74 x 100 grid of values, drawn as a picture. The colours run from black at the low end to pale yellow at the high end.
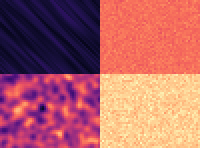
It is made of 2 by 2 panels. Panel 1,1: very low, slanting down to the right, faint in contrast. Panel 1,2: high, fine-grained, faint in contrast. Panel 2,1: middling, blotchy, strong in contrast. Panel 2,2: very high, fine-grained, faint in contrast.
